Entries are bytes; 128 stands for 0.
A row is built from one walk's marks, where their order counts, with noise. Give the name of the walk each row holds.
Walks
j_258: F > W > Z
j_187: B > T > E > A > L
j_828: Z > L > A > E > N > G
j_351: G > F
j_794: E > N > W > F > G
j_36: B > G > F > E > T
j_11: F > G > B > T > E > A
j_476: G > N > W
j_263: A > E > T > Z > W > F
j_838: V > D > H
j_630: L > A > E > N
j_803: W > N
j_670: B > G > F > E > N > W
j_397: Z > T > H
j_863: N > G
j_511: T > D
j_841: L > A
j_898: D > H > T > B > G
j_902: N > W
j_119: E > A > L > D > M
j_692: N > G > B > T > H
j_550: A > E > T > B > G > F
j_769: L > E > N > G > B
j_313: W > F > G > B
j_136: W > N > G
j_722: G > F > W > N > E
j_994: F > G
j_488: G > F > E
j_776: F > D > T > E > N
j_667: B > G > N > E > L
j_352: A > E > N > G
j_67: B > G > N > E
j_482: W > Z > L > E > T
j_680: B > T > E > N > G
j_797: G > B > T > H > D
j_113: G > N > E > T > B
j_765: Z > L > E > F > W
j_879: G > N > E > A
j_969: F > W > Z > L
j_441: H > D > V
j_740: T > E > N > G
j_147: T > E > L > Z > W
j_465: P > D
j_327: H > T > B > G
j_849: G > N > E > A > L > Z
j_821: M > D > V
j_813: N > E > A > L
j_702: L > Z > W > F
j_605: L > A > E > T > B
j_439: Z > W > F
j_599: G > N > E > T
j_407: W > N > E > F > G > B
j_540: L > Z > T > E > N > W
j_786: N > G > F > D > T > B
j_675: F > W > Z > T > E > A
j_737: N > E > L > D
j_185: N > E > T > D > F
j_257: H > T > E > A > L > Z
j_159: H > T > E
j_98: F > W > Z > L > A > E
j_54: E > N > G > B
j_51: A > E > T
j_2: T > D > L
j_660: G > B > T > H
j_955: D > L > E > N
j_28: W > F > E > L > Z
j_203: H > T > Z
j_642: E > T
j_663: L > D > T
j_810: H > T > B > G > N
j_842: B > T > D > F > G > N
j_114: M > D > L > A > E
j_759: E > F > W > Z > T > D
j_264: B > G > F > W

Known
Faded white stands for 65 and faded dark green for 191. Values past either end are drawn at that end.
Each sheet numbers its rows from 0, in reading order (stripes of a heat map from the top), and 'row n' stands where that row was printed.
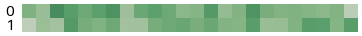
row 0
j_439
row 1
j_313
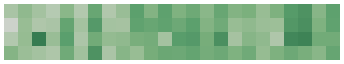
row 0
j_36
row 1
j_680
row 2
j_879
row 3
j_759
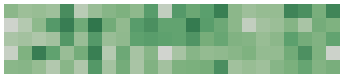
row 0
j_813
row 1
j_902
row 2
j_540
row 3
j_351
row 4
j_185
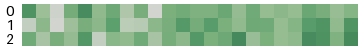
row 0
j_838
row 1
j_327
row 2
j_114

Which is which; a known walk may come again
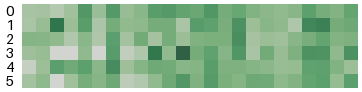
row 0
j_540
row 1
j_879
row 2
j_185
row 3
j_642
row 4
j_794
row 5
j_660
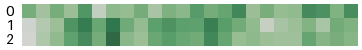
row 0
j_114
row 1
j_902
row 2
j_476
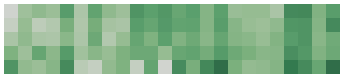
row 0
j_67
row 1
j_113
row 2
j_36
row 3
j_98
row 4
j_841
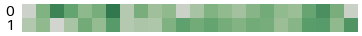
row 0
j_994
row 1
j_898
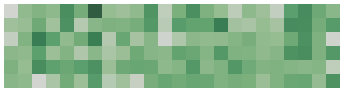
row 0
j_863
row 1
j_630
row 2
j_351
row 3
j_11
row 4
j_439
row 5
j_797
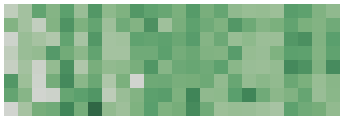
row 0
j_722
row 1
j_969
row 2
j_680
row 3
j_313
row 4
j_667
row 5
j_838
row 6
j_203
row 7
j_136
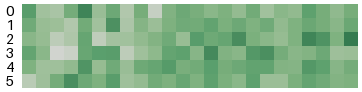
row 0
j_441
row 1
j_759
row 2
j_187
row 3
j_397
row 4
j_28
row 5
j_264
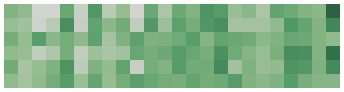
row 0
j_663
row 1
j_737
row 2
j_263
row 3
j_605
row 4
j_119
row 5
j_765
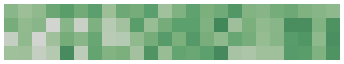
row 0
j_702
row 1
j_51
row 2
j_327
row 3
j_955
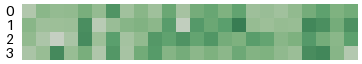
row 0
j_842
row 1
j_813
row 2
j_147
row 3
j_488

